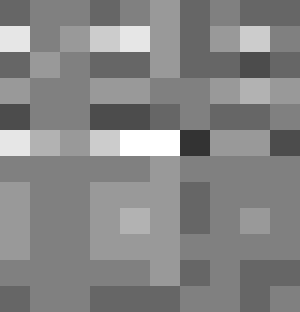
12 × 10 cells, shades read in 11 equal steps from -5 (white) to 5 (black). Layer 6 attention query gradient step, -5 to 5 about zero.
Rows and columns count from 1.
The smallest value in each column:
-4 -2 -1 -3 -5 -5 0 -1 -3 -1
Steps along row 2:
up down down down up up down down up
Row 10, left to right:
-1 0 0 -1 -1 -1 0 0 0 0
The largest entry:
3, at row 6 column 7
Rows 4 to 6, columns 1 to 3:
-1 0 0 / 2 0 0 / -4 -2 -1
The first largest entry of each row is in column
1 7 9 2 1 7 1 7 7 2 7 1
